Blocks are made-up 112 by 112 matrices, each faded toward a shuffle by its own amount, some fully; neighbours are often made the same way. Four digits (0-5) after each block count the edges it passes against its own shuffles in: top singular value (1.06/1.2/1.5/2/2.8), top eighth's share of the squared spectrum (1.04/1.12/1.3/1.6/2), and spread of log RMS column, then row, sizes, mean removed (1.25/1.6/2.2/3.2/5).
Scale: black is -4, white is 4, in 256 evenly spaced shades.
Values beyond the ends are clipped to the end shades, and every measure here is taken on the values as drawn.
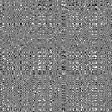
5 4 3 3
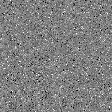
3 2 1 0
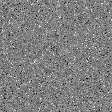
2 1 0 0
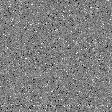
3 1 0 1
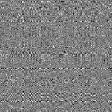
5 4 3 4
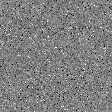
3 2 0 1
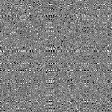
5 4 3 3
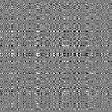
5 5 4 4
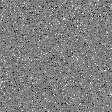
2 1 0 0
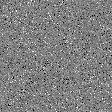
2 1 0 0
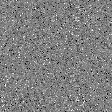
3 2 1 0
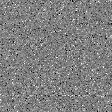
3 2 0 1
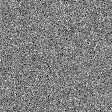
0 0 0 0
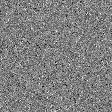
0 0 0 0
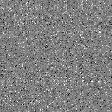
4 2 1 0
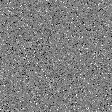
0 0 0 0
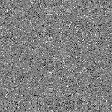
4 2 1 1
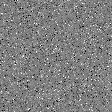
0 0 0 0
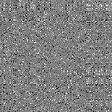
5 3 2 2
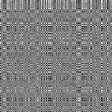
5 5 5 4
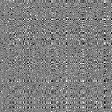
5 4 3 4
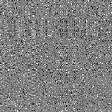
4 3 2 2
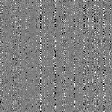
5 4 4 2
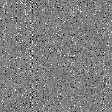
4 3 2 0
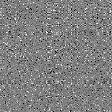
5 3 2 2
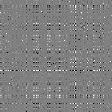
5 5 3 3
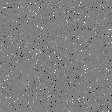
3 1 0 0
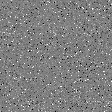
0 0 0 0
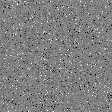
0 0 0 0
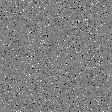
0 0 0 0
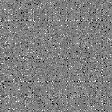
4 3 2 2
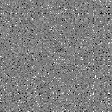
4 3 2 2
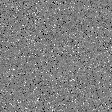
0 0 0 0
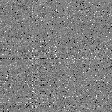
4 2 1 1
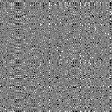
5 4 3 3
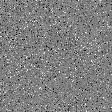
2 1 0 0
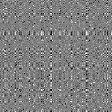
5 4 3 3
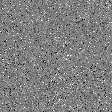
2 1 0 0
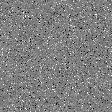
2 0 0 0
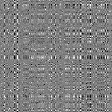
5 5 4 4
